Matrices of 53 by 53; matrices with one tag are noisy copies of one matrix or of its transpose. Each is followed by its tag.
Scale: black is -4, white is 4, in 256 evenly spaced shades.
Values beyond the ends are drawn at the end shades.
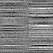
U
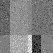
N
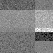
N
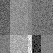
N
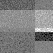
N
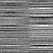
U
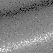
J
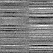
U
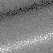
J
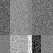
N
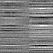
U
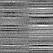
U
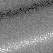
J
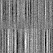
U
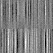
U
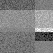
N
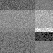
N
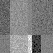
N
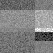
N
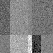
N
